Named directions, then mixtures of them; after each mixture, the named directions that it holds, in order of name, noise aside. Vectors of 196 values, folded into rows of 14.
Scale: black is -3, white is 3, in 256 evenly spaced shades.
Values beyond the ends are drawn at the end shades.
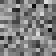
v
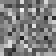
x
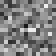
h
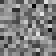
v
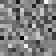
v, x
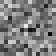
h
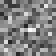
h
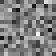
v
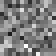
h, x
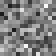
h, x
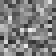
h, v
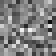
h, v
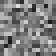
v, x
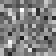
x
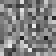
x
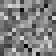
h, x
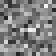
h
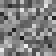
h, x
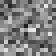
h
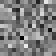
v, x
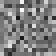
x
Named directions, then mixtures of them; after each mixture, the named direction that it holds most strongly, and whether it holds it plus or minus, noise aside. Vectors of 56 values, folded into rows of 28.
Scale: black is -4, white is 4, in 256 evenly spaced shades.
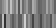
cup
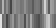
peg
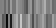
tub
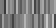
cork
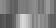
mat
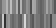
cup, plus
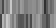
peg, minus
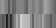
mat, plus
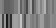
tub, plus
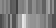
mat, plus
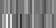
tub, minus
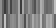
cup, minus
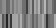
tub, plus
